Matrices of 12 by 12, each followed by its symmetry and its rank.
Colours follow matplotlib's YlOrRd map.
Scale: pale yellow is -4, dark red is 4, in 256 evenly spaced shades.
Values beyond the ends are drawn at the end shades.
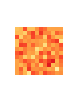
symmetric, full rank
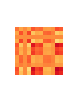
symmetric, rank one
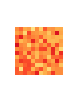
antisymmetric, full rank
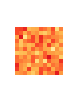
neither, full rank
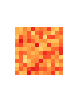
neither, full rank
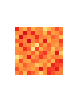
symmetric, full rank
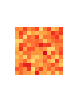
neither, full rank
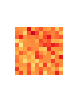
antisymmetric, full rank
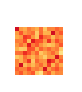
symmetric, full rank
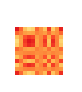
symmetric, rank one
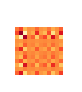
symmetric, rank one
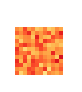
antisymmetric, full rank
